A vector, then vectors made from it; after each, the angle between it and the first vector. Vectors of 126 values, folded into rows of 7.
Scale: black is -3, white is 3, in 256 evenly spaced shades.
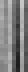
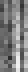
nearly opposite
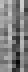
nearly parallel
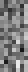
partly opposed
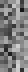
partly opposed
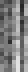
nearly opposite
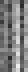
nearly opposite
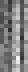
nearly opposite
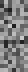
orthogonal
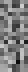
partly aligned
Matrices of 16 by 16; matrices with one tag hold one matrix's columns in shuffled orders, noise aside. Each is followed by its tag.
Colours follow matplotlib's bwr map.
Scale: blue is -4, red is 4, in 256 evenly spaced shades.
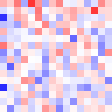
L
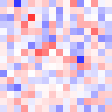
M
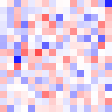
M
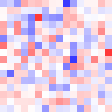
M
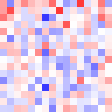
L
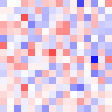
M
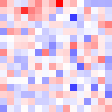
L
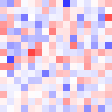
M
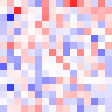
L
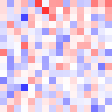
L
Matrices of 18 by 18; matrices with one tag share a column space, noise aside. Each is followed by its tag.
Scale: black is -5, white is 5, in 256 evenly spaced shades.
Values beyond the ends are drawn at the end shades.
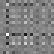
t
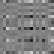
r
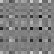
r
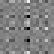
r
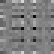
r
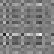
t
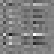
t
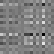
t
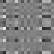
r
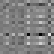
t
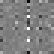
r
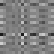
t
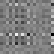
t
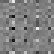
r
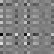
t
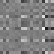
r
